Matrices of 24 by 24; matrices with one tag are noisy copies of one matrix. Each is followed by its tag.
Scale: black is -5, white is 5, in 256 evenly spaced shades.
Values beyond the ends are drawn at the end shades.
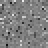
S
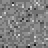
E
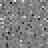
S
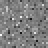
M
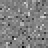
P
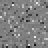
E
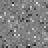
E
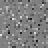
M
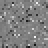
E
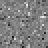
P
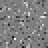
P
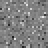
P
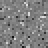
P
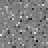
M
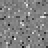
P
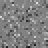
E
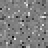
P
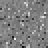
P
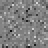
E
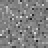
M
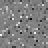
M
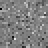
P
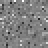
S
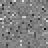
S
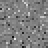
P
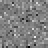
E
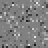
E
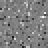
P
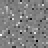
M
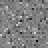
M
